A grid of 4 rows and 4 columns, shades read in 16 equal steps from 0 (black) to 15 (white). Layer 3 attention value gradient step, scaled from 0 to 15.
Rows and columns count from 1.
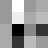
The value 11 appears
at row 2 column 4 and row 4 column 3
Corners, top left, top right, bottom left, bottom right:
9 10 10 9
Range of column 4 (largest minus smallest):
8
